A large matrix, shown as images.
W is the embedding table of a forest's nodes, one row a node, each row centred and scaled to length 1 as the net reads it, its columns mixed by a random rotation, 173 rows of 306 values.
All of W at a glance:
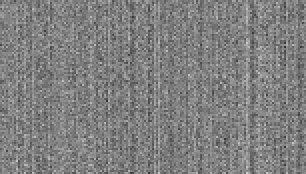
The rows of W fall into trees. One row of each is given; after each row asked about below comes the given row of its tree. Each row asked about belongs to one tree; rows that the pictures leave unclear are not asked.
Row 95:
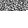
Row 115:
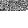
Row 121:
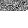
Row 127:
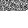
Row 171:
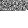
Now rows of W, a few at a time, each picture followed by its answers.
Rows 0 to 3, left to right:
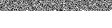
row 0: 95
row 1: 127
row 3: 127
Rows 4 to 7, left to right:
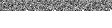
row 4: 171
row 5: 115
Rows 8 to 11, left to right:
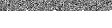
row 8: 115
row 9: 171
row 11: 121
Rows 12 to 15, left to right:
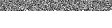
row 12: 115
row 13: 95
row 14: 95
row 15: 115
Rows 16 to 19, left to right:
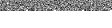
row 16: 115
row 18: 127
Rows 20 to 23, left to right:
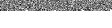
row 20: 115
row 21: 95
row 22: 171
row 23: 115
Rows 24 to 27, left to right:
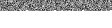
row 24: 121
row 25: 95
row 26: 127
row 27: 95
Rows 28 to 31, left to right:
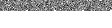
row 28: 127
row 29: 171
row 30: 121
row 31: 115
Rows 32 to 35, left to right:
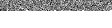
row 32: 115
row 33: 95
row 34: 127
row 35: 121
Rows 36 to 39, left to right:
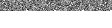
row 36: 171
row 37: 95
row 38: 121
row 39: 95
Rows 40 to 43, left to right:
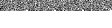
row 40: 95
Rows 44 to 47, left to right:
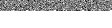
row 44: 127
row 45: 127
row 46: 115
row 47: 115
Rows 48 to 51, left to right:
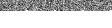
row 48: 171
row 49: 95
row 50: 115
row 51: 121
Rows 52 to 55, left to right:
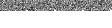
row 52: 171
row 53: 115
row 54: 121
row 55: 115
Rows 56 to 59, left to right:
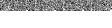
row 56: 95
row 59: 115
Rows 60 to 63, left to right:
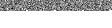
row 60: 115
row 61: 95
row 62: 127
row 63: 171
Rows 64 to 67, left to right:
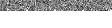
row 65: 115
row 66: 127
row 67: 115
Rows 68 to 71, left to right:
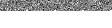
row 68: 115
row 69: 127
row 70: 95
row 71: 121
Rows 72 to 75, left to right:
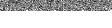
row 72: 115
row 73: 95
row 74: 115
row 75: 115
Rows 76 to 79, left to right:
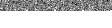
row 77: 115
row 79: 95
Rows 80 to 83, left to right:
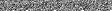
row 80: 127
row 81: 171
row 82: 171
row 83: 95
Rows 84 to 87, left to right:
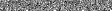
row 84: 115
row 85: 121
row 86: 115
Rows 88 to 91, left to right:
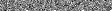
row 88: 115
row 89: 95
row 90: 121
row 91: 127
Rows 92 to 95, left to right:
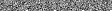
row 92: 121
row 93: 95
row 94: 127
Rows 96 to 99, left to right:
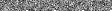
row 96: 95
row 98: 121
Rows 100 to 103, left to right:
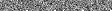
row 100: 95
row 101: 121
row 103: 115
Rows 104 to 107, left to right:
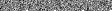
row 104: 95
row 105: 95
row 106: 127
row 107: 115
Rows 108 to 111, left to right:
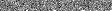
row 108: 121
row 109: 171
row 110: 171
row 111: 127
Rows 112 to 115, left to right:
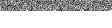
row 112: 121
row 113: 115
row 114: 115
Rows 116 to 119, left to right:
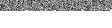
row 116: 95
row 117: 127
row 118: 171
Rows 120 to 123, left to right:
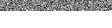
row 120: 115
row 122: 95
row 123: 127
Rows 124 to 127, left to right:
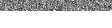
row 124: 95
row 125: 171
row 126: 115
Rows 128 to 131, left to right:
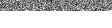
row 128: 171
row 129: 95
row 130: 115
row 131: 95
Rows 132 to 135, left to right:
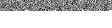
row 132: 171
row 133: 95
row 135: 95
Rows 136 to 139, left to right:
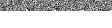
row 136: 115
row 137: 115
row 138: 95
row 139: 95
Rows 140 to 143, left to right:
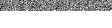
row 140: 95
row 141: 171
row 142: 95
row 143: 127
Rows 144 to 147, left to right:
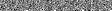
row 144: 95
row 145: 95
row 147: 115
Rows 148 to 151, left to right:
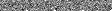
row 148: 171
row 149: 171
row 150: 95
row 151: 127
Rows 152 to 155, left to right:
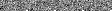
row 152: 95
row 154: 171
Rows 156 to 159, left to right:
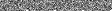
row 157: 127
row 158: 127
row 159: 127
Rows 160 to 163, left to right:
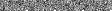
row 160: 115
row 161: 115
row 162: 121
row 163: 95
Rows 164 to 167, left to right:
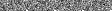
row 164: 115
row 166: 95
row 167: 115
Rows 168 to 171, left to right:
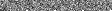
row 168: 115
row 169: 127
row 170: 95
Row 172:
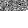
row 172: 115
